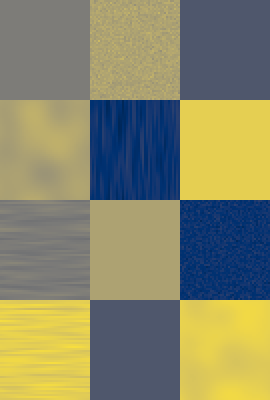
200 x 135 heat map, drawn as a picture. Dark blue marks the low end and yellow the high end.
The table splits into 4 rows of 3 panels. Panel 1,1: middling, flat. Panel 1,2: high, fine-grained, faint in contrast. Panel 1,3: low, flat. Panel 2,1: high, smooth, faint in contrast. Panel 2,2: very low, streaked downward, faint in contrast. Panel 2,3: very high, flat. Panel 3,1: middling, streaked across, faint in contrast. Panel 3,2: high, flat. Panel 3,3: very low, fine-grained, faint in contrast. Panel 4,1: very high, streaked across, faint in contrast. Panel 4,2: low, flat. Panel 4,3: very high, smooth, faint in contrast.
